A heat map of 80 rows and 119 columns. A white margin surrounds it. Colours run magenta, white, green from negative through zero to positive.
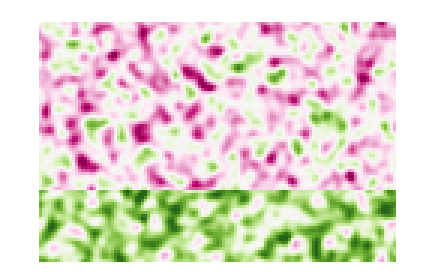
Histogram: bell-shaped. Average level on the scale: 50%. Grain: blotchy. Seam: horizontal, 70% of the way down, the bottom part higher. Stripes: none.
